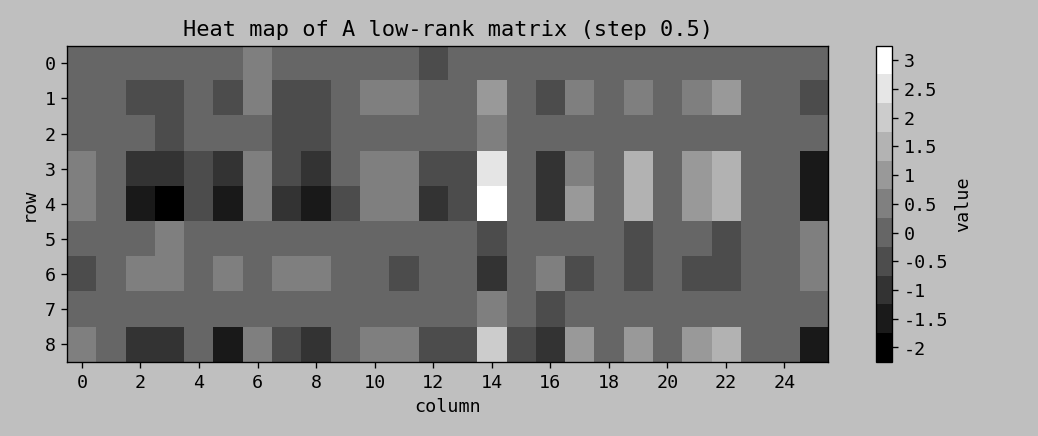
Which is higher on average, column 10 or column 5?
column 10
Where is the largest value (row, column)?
4 14
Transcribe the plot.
Title: Heat map of A low-rank matrix (step 0.5)
x-axis: column, ticks 0 2 4 6 8 10 12 14 16 18 20 22 24
y-axis: row, ticks 0 1 2 3 4 5 6 7 8 (0 at the top)
Colour bar: value, ticks -2 -1.5 -1 -0.5 0 0.5 1 1.5 2 2.5 3
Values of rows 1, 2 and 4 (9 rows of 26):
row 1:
0 0 -0.5 -0.5 0 -0.5 0.5 -0.5 -0.5 0 0.5 0.5 0 0 1 0 -0.5 0.5 0 0.5 0 0.5 1 0 0 -0.5
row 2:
0 0 0 -0.5 0 0 0 -0.5 -0.5 0 0 0 0 0 0.5 0 0 0 0 0 0 0 0 0 0 0
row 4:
0.5 0 -1.5 -2 -0.5 -1.5 0.5 -1 -1.5 -0.5 0.5 0.5 -1 -0.5 3 0 -1 1 0 1.5 0 1 1.5 0 0 -1.5
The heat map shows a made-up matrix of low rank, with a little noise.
